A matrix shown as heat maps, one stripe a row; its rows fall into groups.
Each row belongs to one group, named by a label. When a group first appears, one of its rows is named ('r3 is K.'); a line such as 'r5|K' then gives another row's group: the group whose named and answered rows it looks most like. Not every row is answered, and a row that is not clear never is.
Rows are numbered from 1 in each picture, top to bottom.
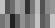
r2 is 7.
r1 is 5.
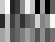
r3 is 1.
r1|1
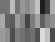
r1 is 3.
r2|5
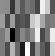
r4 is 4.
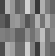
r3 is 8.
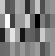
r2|1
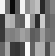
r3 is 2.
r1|7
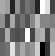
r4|3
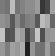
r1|3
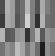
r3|5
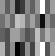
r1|8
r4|8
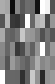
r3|7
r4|8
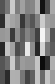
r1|3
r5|3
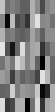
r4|7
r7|3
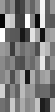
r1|8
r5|8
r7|7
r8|3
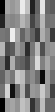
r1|2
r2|2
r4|5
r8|2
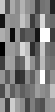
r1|7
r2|2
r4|2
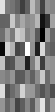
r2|3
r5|5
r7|7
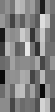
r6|2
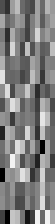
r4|4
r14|8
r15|8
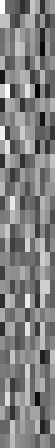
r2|1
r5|5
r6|2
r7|1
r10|7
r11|1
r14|5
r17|1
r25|8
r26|3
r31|3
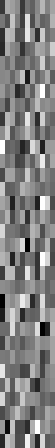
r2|4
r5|8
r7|8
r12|8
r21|1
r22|2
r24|3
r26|3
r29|7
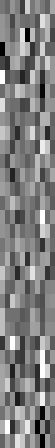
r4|2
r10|1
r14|1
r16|8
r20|1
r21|5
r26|8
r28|1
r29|8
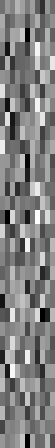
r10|7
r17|7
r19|8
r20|3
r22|2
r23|3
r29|4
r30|5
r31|2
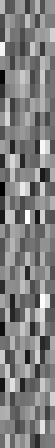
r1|5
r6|2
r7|2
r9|1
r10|2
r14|2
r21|2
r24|2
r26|5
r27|1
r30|1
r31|8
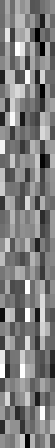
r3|1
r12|3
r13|5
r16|3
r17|3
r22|8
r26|7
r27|7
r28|2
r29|1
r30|8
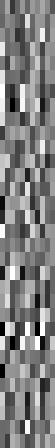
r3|8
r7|7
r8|7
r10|2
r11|8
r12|1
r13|5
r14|4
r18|4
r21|1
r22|1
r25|7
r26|4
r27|2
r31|4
